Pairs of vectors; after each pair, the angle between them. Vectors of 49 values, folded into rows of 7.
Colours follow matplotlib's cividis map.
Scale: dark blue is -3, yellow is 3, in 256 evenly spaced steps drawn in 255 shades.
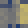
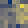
nearly parallel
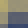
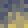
nearly opposite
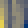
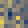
partly aligned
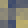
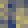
nearly parallel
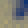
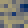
partly aligned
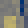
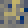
orthogonal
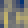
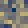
orthogonal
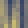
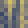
nearly opposite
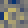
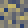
partly aligned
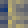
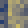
nearly parallel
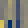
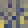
partly aligned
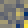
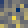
partly opposed
